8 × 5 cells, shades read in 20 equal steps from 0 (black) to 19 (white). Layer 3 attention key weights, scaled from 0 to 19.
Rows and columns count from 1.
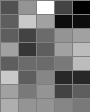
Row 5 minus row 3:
0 3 0 -2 2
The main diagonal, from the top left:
6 15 8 12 14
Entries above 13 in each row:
1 1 0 1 1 1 0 0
